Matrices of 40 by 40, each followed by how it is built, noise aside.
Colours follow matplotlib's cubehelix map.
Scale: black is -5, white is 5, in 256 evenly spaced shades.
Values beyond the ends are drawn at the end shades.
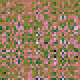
low rank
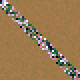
banded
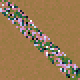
banded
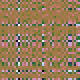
low rank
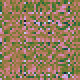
low rank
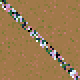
banded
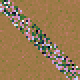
banded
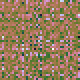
low rank
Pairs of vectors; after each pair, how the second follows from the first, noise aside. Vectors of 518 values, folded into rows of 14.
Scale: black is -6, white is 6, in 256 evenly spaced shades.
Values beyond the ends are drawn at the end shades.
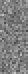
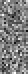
scaled up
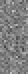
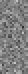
reversed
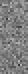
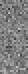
reversed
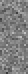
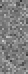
reversed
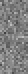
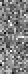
scaled up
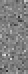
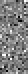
scaled up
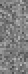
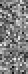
scaled up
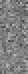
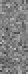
reversed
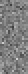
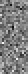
scaled up
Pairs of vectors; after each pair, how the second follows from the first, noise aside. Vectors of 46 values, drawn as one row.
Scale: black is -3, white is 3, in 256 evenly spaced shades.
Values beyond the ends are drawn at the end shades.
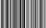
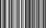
negated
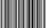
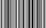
copied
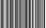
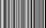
negated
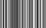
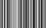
negated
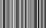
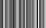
negated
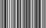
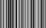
negated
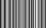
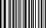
scaled up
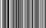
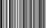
negated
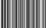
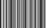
negated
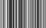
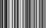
negated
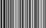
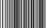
negated
